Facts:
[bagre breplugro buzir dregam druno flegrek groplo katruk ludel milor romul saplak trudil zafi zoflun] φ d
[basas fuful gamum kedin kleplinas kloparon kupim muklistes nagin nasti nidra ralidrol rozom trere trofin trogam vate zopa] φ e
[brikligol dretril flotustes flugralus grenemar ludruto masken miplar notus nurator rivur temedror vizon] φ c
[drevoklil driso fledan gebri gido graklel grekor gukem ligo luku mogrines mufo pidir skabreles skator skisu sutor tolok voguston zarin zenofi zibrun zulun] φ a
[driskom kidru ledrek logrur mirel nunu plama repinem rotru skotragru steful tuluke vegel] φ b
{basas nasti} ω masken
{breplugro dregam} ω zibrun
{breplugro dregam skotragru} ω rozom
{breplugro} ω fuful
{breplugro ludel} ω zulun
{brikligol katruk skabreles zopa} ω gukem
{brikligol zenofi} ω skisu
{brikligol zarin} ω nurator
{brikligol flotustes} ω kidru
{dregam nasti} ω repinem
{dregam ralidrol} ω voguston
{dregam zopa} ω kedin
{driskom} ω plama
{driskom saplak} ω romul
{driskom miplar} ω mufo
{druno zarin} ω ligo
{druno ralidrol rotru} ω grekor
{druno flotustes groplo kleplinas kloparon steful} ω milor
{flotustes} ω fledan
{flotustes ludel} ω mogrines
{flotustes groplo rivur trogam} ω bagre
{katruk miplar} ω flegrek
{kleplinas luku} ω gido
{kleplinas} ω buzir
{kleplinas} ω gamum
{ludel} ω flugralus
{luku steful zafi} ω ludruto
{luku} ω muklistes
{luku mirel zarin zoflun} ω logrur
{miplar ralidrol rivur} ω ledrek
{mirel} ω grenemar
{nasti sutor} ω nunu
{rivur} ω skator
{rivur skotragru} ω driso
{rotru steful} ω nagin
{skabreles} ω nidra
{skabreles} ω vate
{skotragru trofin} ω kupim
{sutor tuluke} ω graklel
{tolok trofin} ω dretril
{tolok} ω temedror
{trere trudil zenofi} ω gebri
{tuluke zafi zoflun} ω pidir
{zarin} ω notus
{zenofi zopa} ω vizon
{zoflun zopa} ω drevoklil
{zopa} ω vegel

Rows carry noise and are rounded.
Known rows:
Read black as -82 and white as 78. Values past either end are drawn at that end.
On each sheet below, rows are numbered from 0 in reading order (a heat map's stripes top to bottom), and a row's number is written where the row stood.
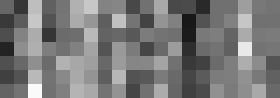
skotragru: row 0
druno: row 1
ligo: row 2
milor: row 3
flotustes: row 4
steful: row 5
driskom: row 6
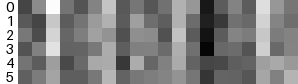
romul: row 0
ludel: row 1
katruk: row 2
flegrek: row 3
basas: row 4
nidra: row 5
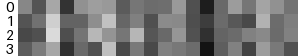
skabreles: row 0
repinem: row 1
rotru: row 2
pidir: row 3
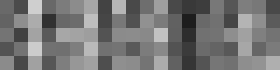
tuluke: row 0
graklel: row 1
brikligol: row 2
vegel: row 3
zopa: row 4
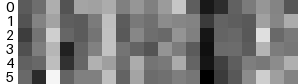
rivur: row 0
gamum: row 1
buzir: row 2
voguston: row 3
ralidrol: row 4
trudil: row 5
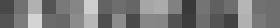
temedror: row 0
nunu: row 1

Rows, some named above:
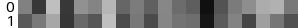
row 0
zenofi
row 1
pidir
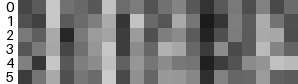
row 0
logrur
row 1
zafi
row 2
sutor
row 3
masken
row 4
trere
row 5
ludruto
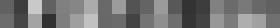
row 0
mirel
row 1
tolok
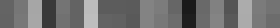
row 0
drevoklil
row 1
drevoklil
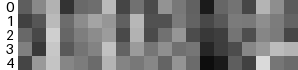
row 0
graklel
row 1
steful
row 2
tuluke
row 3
trere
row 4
bagre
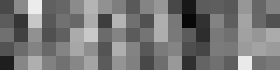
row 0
ledrek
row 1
zoflun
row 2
trofin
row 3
kloparon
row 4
milor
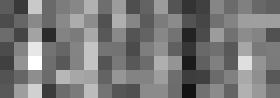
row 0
mirel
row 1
kloparon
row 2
luku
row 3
plama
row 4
romul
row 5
flotustes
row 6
mufo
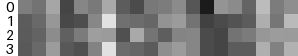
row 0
gukem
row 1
rozom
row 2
kleplinas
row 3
kupim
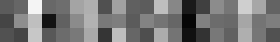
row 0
saplak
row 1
grekor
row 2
zafi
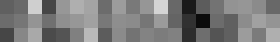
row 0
miplar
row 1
trogam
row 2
nagin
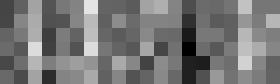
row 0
dretril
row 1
nagin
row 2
skisu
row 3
gebri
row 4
groplo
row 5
zarin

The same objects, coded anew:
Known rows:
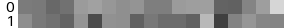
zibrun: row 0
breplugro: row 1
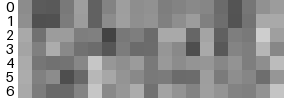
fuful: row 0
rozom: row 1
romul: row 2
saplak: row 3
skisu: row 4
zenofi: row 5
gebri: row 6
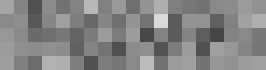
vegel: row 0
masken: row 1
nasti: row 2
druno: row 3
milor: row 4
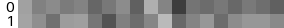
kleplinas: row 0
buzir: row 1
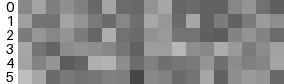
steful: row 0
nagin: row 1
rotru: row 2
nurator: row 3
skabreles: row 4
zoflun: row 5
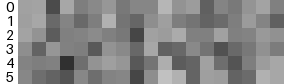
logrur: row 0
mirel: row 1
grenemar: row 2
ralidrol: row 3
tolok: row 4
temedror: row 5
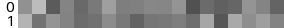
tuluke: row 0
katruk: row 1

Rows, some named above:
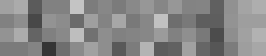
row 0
pidir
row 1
repinem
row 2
graklel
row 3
tolok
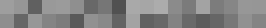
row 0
ludruto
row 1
ralidrol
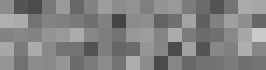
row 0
rozom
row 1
zafi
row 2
grekor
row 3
saplak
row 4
kloparon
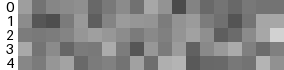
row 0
kloparon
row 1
rozom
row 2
voguston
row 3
brikligol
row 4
plama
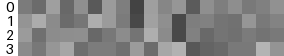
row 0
rivur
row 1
luku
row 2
kloparon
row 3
plama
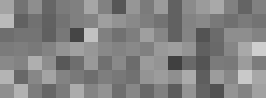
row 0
brikligol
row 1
trere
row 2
skotragru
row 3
voguston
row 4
driskom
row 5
flegrek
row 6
sutor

